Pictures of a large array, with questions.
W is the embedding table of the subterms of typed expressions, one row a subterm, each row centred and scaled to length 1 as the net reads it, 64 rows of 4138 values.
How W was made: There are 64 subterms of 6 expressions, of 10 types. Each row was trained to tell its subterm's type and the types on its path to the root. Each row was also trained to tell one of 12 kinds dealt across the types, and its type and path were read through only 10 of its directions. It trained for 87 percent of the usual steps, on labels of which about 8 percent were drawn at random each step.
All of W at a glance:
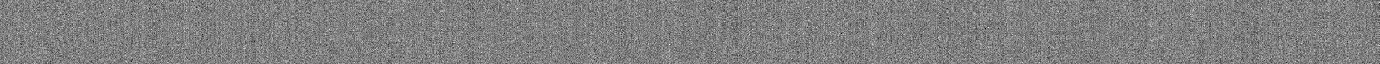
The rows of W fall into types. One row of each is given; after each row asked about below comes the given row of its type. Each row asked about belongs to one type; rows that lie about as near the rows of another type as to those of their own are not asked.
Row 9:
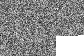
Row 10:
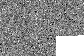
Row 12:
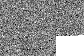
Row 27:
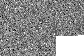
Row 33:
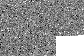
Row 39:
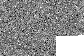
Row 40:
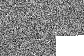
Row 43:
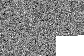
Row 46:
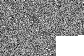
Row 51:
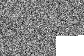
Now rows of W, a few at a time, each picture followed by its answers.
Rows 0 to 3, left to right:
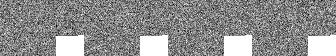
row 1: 12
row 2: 27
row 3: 39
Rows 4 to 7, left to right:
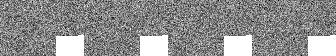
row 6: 43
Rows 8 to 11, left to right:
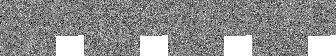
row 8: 46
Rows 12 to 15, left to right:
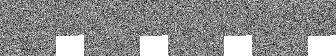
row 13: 51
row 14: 27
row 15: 43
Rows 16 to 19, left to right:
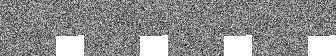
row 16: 40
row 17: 43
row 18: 27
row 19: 9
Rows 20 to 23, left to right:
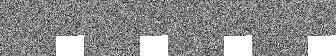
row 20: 43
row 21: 51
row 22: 39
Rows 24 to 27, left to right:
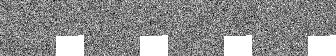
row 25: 39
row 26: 9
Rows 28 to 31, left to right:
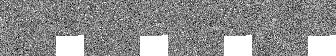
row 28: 9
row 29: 39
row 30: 10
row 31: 43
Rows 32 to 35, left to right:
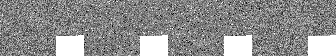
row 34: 43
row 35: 12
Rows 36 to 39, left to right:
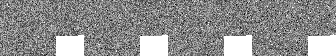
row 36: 9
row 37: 12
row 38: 9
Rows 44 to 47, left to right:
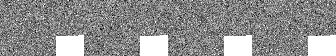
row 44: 39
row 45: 39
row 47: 27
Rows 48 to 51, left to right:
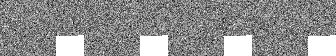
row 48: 27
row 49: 40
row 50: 33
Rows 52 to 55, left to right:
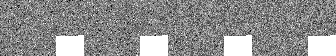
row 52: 51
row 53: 33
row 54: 9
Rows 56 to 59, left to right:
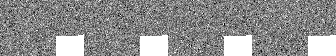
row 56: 33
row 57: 51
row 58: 9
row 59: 27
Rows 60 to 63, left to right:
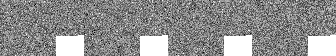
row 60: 43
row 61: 46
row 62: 10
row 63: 39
